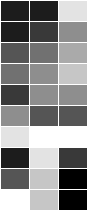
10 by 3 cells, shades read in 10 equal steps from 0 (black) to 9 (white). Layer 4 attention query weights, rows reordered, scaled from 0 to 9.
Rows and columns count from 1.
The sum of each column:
37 51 45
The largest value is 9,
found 3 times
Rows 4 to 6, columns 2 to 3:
5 7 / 5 5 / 3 3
